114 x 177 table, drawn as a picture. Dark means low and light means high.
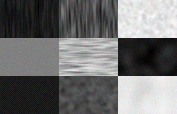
It is made of 3 by 3 panels. Panel 1,1: very low, streaked downward, faint in contrast. Panel 1,2: low, streaked downward. Panel 1,3: very high, blotchy, faint in contrast. Panel 2,1: middling, flat. Panel 2,2: high, streaked across. Panel 2,3: very low, smooth, faint in contrast. Panel 3,1: very low, checkered, faint in contrast. Panel 3,2: low, blotchy, faint in contrast. Panel 3,3: very high, smooth, faint in contrast.
